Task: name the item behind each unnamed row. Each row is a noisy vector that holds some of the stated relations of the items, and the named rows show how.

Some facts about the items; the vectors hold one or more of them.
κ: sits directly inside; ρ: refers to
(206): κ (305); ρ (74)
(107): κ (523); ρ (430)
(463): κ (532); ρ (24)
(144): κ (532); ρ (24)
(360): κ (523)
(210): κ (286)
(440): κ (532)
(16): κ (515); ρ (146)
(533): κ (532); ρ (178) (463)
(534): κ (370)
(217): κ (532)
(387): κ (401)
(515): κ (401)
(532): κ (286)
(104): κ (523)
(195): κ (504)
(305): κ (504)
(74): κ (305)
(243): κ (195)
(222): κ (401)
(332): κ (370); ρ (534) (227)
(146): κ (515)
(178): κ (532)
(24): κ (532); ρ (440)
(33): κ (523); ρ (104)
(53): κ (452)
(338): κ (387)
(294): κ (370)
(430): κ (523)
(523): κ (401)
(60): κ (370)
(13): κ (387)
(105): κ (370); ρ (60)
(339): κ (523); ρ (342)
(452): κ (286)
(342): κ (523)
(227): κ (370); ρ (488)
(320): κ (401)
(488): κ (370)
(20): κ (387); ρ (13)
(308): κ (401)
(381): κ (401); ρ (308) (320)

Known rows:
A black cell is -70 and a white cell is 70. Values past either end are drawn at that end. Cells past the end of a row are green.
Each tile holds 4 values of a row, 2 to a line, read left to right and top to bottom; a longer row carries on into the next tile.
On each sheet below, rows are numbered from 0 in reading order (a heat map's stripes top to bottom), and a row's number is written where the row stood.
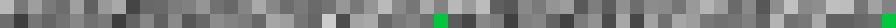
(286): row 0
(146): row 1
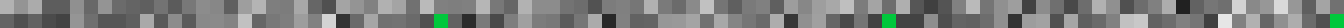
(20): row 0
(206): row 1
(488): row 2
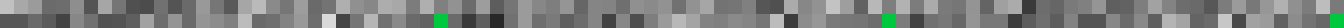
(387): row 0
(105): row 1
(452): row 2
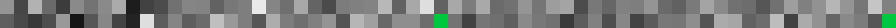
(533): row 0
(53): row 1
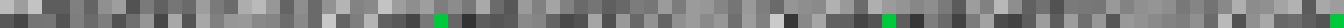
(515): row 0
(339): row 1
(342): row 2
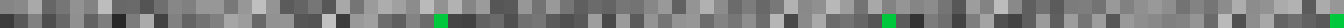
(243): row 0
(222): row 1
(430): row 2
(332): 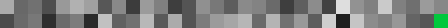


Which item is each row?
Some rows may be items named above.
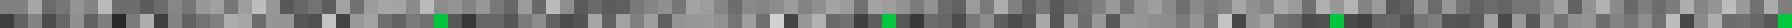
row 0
(243)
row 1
(523)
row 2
(360)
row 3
(222)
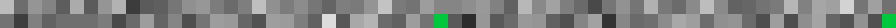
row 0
(532)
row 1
(74)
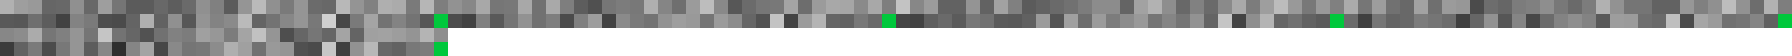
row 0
(338)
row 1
(504)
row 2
(401)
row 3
(210)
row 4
(195)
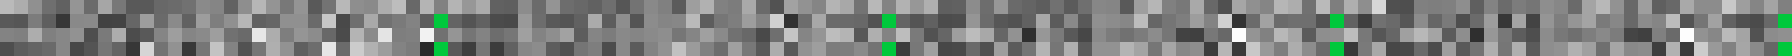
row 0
(13)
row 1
(20)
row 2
(20)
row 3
(16)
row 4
(144)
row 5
(60)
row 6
(534)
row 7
(534)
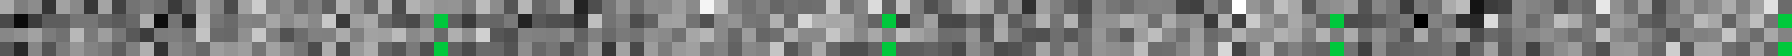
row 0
(381)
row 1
(463)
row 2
(534)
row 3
(178)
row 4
(305)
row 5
(16)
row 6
(387)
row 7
(217)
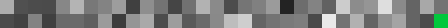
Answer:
(227)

